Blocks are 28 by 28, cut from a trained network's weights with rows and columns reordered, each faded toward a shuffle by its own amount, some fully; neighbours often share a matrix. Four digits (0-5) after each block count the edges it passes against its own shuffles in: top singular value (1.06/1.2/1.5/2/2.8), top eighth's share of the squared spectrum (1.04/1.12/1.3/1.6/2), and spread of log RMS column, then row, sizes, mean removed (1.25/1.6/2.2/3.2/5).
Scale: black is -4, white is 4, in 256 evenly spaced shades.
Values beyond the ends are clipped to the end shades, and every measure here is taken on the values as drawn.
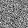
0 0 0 0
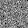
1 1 0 1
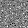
0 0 0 0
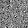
0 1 0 0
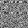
3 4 1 2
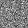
0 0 0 0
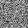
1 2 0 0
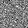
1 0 0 0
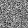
0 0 0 0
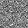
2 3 0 1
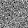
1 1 0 0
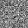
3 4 1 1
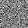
2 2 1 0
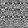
3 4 0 3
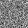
1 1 0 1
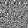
3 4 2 2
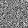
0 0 0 1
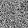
1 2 0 0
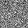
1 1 0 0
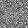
2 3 1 1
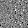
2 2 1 0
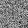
1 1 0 0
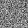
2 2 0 0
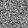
1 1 0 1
